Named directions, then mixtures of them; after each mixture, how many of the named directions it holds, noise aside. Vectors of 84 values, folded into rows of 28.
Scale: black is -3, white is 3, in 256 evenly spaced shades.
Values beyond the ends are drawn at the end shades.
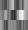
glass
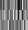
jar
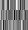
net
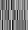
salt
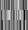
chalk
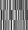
one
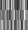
three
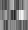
one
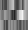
one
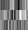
two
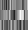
three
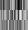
two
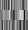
three
